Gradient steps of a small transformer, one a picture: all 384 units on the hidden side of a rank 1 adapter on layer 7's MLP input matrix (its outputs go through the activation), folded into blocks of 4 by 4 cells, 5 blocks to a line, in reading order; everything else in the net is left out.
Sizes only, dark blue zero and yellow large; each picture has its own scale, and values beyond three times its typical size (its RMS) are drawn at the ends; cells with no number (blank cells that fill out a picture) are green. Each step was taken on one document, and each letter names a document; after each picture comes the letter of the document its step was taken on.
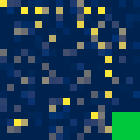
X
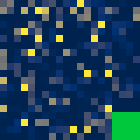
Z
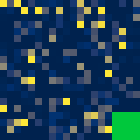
X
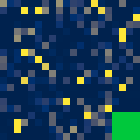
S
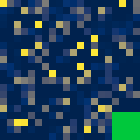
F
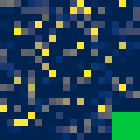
F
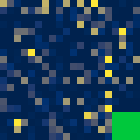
S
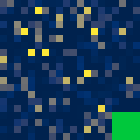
Z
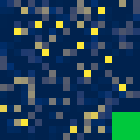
F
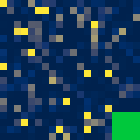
Z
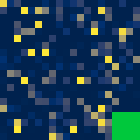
S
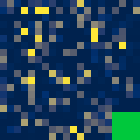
Z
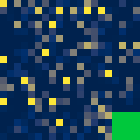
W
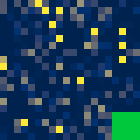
W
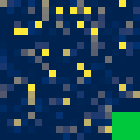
F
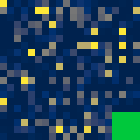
W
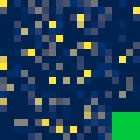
W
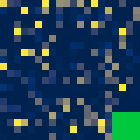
S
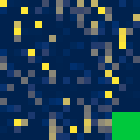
S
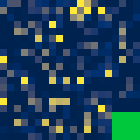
W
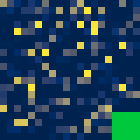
F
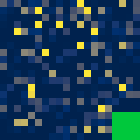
F
